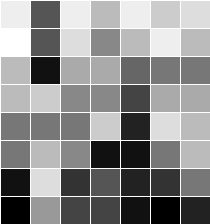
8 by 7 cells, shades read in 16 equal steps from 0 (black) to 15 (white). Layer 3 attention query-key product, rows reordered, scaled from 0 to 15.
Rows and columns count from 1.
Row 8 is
0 9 4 4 1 0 2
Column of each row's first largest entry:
1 1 1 2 6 2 2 2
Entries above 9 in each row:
6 5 3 4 3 2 1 0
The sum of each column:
66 63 67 59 41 66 72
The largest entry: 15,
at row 2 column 1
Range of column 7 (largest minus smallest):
11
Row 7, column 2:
13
